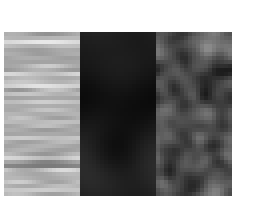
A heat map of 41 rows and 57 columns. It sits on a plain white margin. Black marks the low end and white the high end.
It is made of 1 by 3 panels. Panel 1,1: high, streaked across. Panel 1,2: very low, smooth, faint in contrast. Panel 1,3: low, blotchy.
